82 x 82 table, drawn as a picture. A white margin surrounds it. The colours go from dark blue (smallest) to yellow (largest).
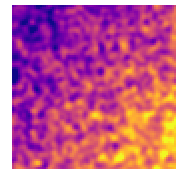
Stripes: none. Slope: up to the bottom right. Ninth with the highest average: bottom right. Mirror symmetry: none. Grain: blotchy.
